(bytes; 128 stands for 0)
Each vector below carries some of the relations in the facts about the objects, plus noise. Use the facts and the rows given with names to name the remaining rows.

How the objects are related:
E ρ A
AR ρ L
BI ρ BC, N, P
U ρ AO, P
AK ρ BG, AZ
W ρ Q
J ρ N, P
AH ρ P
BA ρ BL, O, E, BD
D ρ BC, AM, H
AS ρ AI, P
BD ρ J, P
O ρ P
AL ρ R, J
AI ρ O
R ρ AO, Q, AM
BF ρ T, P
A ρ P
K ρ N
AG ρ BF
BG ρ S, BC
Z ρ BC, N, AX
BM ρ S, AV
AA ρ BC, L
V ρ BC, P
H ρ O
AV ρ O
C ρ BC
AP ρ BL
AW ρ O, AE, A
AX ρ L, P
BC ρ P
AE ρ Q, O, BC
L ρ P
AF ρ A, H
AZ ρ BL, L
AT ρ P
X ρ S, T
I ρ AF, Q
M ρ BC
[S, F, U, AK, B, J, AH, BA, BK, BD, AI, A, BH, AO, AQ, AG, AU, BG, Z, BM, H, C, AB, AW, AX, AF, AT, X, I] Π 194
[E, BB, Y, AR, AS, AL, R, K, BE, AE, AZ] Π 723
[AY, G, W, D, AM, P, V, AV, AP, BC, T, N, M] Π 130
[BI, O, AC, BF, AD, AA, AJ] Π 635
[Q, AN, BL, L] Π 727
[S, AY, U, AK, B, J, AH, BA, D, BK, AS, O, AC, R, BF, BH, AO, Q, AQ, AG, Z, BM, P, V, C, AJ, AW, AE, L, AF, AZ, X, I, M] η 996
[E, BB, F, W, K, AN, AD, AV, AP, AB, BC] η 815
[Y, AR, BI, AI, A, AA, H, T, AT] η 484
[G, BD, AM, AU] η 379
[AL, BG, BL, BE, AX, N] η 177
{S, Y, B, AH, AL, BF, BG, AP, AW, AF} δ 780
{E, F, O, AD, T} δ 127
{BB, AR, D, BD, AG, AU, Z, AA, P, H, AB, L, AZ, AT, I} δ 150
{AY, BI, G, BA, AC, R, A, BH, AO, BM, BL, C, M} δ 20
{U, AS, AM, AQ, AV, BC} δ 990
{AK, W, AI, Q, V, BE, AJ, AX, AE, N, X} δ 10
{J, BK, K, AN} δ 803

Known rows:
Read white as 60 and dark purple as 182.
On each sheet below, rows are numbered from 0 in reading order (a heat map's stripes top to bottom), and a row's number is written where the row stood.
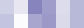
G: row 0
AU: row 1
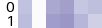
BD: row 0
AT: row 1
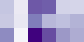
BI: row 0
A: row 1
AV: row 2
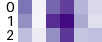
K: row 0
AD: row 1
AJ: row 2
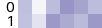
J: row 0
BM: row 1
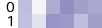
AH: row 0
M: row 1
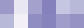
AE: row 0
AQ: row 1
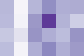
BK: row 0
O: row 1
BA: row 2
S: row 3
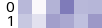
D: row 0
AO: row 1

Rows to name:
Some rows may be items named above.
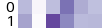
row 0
P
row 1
BG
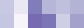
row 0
A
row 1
AM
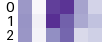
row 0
AN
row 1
W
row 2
Y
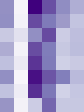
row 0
AV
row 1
F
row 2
AC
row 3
N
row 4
BL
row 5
BC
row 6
BL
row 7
AZ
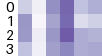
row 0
Q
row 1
AR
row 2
AS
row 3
V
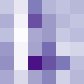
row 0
A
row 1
AX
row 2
BD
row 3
AR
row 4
BC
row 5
R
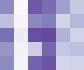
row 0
AB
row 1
T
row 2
E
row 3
AZ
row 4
AL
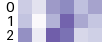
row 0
AY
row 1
L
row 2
BE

